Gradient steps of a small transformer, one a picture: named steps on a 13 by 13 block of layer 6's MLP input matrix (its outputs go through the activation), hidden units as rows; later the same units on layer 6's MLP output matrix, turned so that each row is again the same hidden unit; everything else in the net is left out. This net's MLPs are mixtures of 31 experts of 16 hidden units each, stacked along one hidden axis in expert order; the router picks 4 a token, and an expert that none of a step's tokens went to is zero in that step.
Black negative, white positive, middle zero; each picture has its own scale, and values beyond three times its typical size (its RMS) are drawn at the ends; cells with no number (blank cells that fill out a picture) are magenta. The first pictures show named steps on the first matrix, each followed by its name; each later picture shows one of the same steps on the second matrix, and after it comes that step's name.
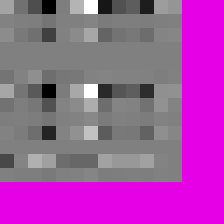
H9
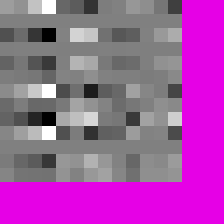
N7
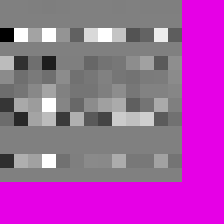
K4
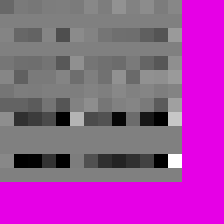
K4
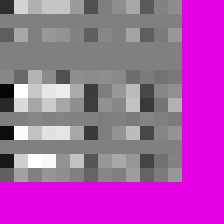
H9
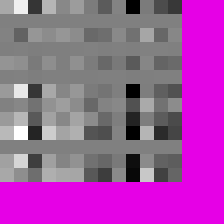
N7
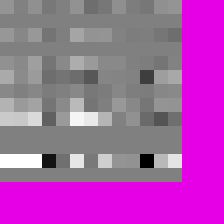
K4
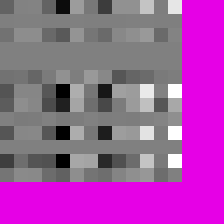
H9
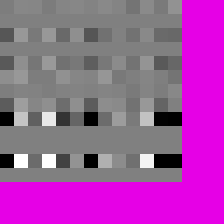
K4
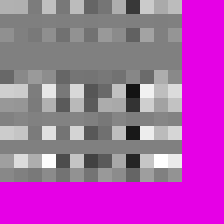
H9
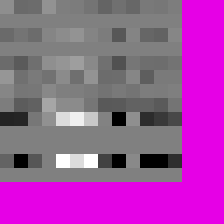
K4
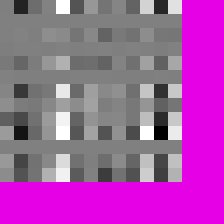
N7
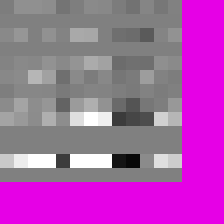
K4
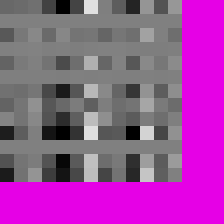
N7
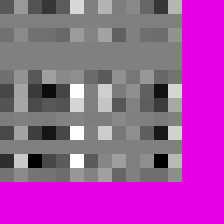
H9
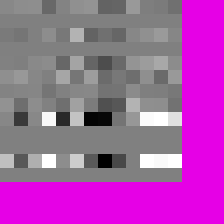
K4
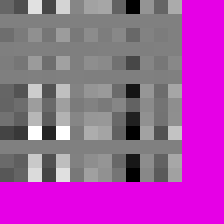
N7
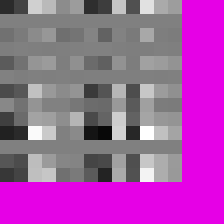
N7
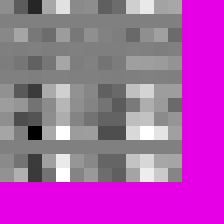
N7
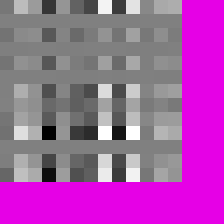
N7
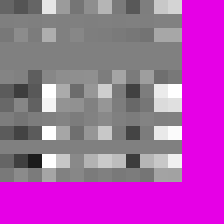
H9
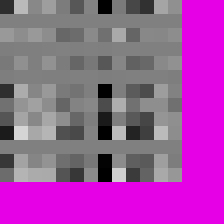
N7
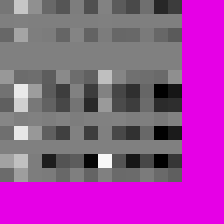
H9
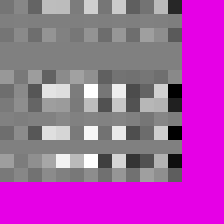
H9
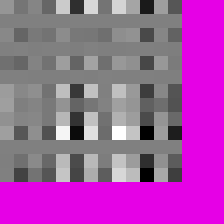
N7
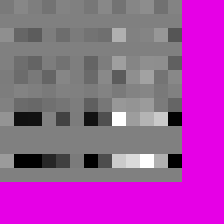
K4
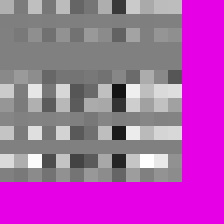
H9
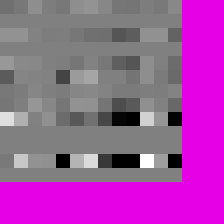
K4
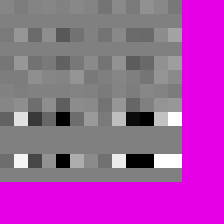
K4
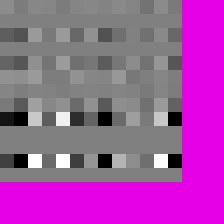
K4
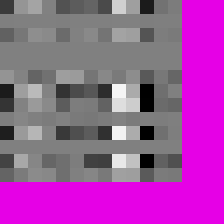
H9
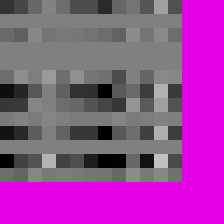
H9
